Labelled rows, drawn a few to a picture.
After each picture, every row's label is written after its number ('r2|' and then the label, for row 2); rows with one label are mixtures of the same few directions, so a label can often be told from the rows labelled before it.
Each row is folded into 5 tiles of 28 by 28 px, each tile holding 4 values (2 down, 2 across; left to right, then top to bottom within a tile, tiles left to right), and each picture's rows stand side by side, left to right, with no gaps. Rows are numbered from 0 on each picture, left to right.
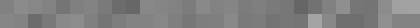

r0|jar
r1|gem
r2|jar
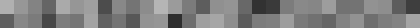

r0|gem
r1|jar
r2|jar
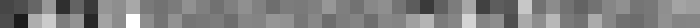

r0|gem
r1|jar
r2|jar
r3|gem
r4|jar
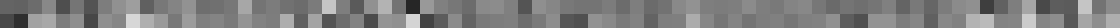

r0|gem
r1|gem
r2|jar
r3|gem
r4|gem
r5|jar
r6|gem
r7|gem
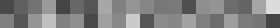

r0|gem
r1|jar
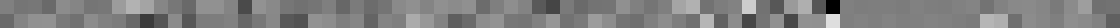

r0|jar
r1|gem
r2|gem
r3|jar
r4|jar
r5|jar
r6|jar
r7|gem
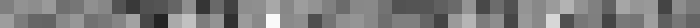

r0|jar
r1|gem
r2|jar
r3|gem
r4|gem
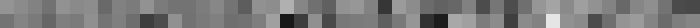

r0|gem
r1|gem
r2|gem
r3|gem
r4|jar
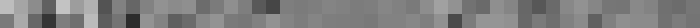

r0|gem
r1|jar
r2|jar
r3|jar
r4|jar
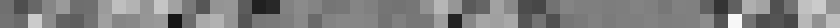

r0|jar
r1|jar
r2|jar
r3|jar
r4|gem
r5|jar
